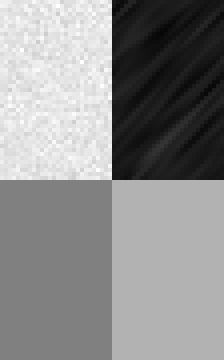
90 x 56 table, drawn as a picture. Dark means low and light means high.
The table splits into 2 rows of 2 panels. Panel 1,1: very high, fine-grained, faint in contrast. Panel 1,2: very low, slanting up to the right, faint in contrast. Panel 2,1: middling, flat. Panel 2,2: high, flat.
